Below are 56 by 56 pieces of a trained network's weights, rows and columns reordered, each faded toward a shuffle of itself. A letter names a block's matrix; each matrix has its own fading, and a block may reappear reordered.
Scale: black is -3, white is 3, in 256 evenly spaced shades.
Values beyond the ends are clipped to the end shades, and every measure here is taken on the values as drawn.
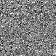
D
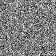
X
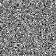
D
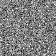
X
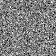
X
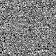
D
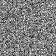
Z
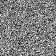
Z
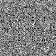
D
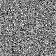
X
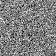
Z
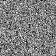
X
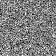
X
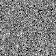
D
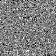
D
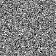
D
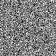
X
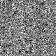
X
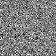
D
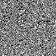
D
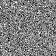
Z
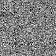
D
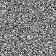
D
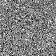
Z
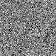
D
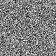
Z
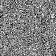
X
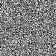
X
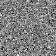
D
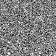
X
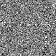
D
